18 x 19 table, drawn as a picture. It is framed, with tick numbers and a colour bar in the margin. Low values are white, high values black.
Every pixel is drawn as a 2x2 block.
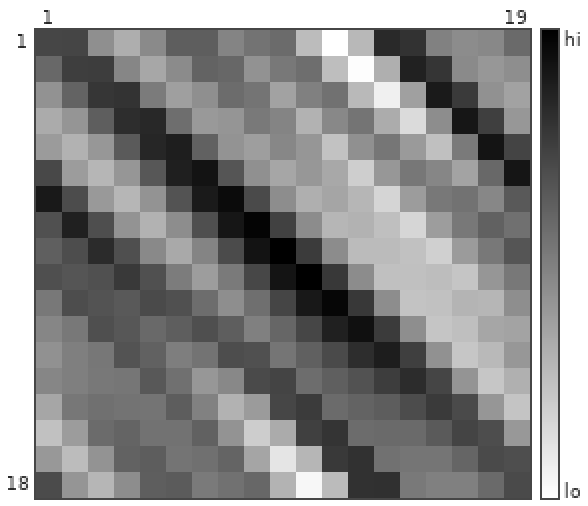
Grain: diagonal, down to the right. Ninth with the highest average: centre. Roughest part: top right.
